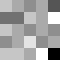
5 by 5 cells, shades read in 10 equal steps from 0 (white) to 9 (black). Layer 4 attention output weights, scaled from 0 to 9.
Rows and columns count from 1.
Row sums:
18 15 16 15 16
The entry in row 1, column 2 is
3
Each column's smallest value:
2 2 1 0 0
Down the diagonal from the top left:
2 5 4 4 9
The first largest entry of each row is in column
5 1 3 1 5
